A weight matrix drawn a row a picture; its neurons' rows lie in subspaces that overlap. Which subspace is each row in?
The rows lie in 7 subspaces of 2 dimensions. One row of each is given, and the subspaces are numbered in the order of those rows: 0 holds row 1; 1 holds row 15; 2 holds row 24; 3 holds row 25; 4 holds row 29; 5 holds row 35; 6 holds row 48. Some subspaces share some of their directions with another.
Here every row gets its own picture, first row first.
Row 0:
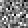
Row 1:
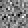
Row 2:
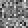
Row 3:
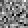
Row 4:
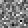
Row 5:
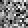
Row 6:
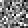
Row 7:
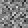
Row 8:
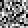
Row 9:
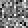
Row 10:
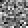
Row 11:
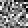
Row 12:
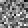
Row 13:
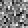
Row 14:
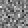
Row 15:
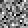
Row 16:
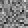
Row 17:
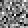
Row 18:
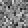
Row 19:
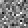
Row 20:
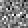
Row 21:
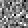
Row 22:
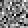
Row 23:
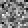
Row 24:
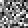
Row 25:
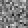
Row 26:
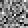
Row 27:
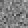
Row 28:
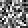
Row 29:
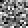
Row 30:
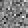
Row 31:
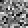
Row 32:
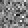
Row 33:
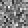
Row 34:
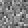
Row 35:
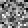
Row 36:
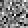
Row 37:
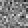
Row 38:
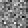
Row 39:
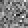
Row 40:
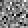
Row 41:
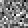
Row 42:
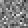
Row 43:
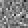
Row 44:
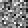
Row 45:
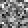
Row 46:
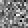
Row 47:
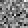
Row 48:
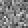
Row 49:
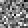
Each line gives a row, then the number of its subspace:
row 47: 5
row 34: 6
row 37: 1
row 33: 6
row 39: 2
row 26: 0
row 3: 3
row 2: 4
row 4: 1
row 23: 5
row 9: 4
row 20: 0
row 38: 3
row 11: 1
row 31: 4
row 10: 4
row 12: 5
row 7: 6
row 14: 0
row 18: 6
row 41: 2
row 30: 3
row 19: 1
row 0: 0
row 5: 2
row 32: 2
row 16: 0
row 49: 5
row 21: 4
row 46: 2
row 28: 2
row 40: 0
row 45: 5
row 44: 3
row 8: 5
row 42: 1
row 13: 6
